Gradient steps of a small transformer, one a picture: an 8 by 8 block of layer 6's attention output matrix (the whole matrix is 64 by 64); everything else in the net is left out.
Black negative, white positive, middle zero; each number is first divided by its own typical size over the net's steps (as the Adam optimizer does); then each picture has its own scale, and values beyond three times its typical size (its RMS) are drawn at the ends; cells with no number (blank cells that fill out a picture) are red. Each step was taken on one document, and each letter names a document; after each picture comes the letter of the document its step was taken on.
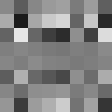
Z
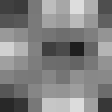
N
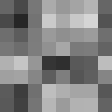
N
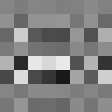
Z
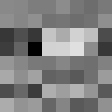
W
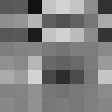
W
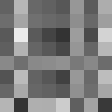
Z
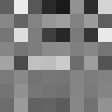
Z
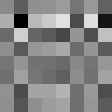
Z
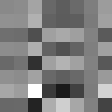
W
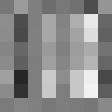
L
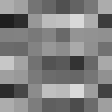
N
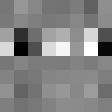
L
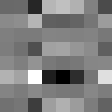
W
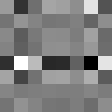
L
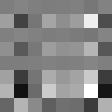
L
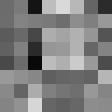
W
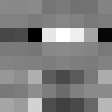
W
